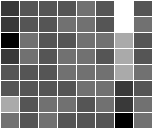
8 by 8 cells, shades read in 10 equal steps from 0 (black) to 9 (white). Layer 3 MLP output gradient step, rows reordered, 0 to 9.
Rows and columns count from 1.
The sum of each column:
22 26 26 28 30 28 40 28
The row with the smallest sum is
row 8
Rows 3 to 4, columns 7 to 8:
6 3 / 6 3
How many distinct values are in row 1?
4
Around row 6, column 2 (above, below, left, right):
3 3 3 3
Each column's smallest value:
0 3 3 3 3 3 0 3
